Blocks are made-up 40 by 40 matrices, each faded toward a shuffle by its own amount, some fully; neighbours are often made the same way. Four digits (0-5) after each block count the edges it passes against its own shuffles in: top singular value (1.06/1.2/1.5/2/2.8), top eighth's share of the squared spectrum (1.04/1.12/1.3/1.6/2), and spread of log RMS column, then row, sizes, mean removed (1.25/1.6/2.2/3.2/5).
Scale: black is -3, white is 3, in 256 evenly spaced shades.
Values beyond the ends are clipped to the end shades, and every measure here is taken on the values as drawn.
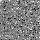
1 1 0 0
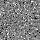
0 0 0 0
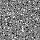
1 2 0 0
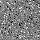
1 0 0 0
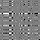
4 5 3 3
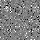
3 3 1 1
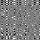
4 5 3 3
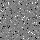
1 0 0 0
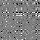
4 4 2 2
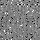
3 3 0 1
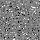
1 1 0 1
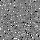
2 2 0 1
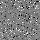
1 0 0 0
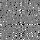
4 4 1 2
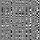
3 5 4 1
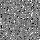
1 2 1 0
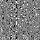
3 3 2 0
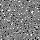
0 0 0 0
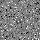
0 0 0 0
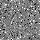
1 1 1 0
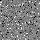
0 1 0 0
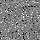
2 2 1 0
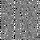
3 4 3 0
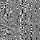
3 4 3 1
